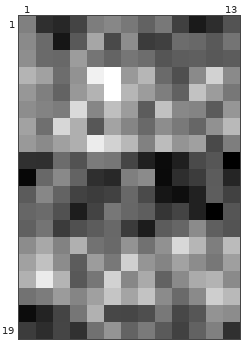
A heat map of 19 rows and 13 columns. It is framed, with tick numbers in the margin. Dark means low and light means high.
Histogram: bell-shaped. Odd rows or columns: none. Slope: none. Ninth with the lowest average: middle right. Stripes: horizontal, repeating 2 times.
